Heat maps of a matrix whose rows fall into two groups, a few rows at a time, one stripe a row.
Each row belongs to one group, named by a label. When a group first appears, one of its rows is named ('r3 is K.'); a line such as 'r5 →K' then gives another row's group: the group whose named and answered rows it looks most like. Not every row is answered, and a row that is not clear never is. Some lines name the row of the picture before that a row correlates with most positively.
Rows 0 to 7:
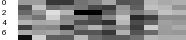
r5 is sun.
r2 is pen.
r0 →sun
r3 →pen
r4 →pen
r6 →pen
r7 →sun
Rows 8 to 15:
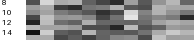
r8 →pen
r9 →sun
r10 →pen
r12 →sun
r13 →pen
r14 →sun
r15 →sun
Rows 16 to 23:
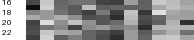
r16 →sun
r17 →sun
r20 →pen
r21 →sun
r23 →sun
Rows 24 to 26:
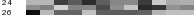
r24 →sun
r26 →sun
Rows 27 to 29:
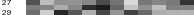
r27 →pen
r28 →pen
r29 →sun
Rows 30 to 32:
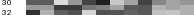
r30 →pen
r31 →sun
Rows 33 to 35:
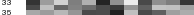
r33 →pen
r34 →sun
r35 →pen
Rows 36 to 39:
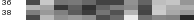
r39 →pen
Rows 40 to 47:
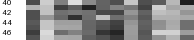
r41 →sun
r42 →sun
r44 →pen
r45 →pen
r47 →pen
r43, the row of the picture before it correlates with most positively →38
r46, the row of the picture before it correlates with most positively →36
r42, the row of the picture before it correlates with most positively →36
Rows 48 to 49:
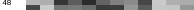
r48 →sun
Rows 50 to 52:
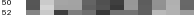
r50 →pen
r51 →pen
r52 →sun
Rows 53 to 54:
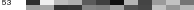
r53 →pen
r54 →sun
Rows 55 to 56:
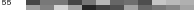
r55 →sun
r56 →pen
